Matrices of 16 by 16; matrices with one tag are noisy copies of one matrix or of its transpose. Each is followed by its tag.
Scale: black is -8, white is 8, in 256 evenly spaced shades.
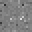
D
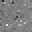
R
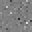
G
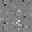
D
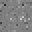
D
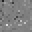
R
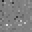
R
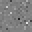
G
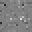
D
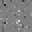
D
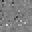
R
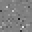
G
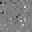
R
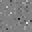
G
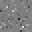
G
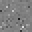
G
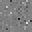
G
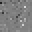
R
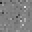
R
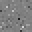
G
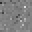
R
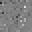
R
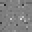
D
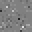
G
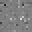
D
